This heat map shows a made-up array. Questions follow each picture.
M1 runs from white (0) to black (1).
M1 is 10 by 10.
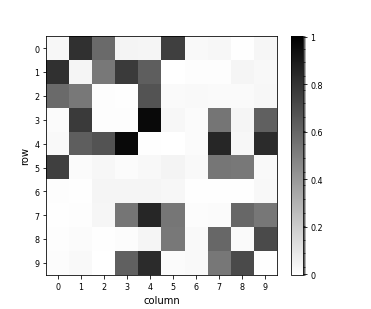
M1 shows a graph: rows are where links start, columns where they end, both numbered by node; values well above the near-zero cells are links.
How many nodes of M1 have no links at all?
1
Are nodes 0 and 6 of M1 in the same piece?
no
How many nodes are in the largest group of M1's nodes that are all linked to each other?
4
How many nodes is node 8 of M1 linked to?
3
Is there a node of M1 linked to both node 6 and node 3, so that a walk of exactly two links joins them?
no
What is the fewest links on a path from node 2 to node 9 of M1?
2
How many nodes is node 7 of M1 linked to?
5
